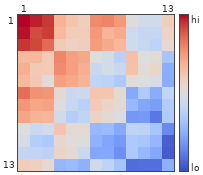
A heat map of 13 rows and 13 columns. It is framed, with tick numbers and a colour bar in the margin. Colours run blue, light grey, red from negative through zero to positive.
The top left is the ninth with the highest average. On average the colour sits 50% of the way up the scale. The halves do not mirror each other. The field climbs toward the top left.
